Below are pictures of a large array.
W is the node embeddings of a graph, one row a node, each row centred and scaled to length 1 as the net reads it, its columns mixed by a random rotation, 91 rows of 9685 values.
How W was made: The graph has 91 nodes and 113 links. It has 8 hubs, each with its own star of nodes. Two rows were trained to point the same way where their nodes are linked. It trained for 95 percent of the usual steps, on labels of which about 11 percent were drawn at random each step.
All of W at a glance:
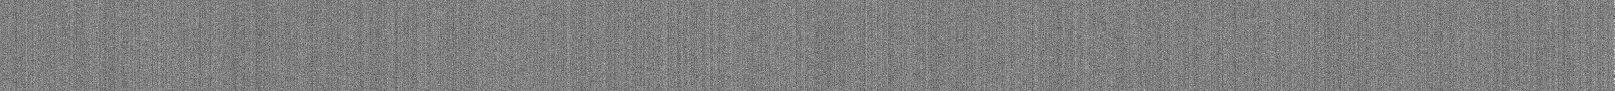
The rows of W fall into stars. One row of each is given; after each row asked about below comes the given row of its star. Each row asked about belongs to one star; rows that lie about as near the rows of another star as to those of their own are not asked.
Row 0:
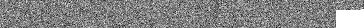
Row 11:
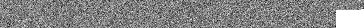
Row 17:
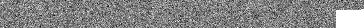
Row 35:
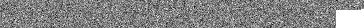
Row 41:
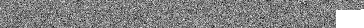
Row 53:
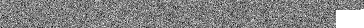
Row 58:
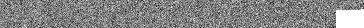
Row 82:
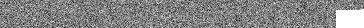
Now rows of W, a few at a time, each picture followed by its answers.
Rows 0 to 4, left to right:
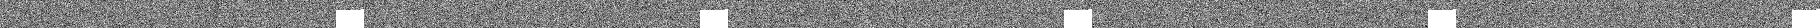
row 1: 58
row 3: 35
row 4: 53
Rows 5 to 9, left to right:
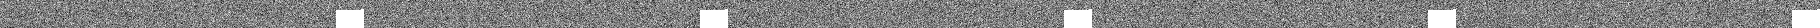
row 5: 53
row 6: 58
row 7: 0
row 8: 11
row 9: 41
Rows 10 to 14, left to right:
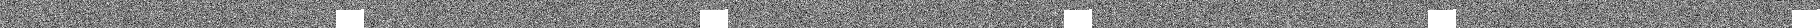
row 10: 17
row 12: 58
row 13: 82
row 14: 82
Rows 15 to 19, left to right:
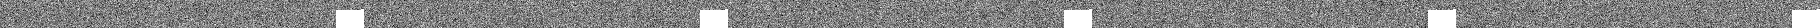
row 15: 17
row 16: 0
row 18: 58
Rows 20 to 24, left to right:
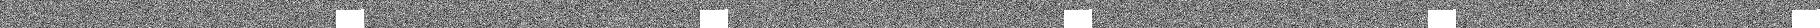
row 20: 41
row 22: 11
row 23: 82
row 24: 11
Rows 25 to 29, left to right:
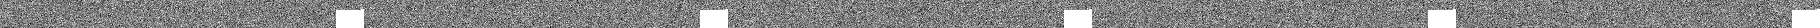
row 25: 53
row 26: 17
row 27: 11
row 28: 53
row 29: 41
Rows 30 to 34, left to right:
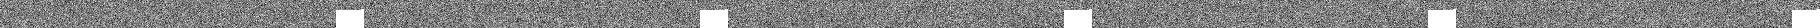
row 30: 11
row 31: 82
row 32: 41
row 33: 82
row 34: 41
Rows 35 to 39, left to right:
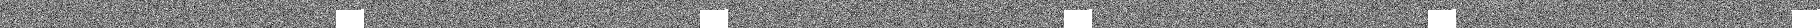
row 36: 0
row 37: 35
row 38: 35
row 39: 82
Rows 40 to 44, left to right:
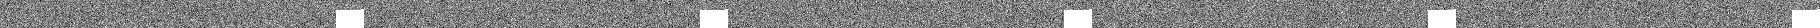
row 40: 82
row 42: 53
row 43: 17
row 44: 11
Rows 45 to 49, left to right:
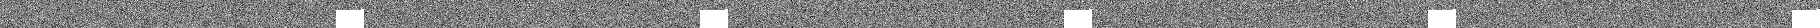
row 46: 41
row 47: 53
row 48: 0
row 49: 0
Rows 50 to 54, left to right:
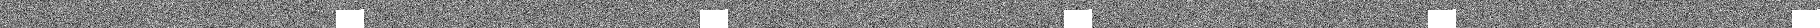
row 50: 41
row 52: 41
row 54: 11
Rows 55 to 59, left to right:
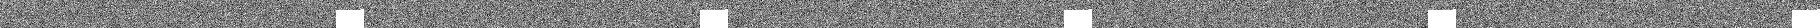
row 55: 53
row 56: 11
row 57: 11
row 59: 82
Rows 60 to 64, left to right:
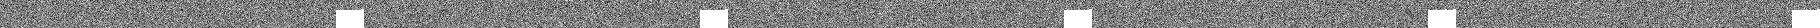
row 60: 11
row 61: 53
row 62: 17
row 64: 11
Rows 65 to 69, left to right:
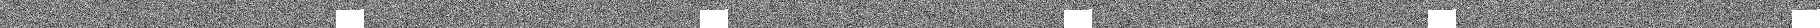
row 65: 17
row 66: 53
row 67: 17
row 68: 35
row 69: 58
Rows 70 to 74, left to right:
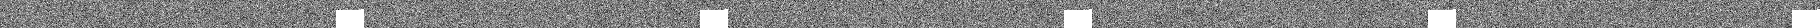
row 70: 35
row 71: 53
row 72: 82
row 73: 41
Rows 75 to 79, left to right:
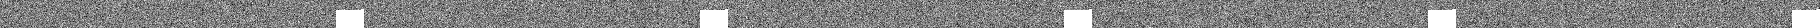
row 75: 53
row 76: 0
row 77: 11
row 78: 0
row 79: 0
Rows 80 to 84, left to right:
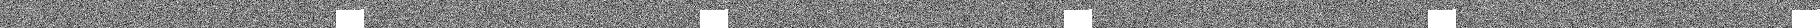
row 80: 11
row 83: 53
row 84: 17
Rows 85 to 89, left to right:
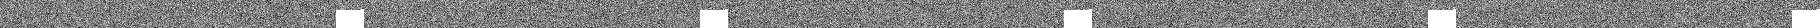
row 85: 0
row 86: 35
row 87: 35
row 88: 41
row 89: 0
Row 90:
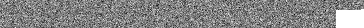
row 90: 53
